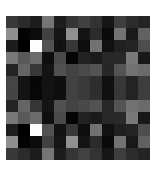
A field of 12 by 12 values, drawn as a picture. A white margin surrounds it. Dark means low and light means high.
The centre is the calmest part. There is no overall slope. Overall the values sit about 20% of the way up the scale. The top and bottom halves mirror each other.
